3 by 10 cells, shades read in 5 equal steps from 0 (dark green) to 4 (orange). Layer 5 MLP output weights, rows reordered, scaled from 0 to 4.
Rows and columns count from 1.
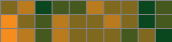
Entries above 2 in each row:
2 3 3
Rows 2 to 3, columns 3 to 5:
1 3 2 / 1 3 2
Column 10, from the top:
1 1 0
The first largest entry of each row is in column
2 1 1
